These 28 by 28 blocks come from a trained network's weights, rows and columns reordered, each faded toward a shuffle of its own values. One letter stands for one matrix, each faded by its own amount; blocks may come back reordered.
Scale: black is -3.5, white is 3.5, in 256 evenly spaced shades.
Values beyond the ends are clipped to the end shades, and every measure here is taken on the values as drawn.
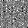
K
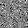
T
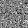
K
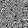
T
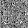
K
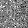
K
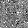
K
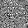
T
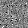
T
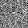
K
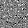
T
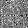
K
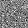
K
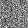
K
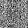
K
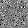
T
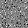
T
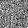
K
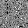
T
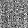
K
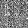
K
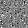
T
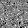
K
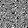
T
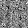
K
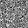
K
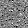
T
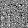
K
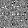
T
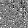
T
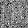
K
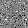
K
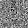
K
